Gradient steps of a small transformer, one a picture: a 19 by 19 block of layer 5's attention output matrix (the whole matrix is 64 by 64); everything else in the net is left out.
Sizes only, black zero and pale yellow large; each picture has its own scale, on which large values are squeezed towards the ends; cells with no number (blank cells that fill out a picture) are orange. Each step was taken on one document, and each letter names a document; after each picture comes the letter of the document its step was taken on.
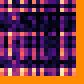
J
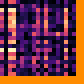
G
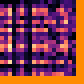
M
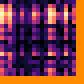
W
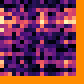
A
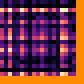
M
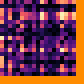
A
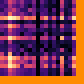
J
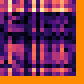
J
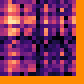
J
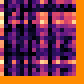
A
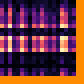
M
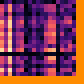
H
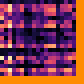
H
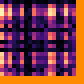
W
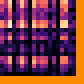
M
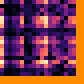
A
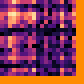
J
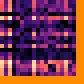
H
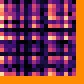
W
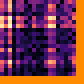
H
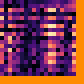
H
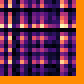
M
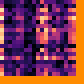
A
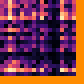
J
